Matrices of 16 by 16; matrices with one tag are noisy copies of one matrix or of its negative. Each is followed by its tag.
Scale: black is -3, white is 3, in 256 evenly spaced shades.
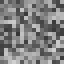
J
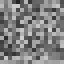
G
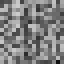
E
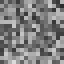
J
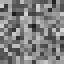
E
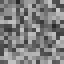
J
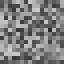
G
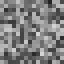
J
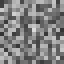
E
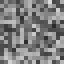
J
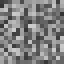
E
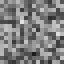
J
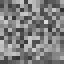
G
